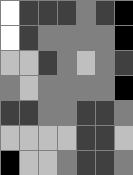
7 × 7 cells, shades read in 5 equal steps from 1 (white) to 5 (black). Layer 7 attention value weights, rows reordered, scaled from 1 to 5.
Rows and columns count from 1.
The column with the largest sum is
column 7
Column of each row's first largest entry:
7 7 3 7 1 5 1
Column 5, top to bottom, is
3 3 2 3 4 4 4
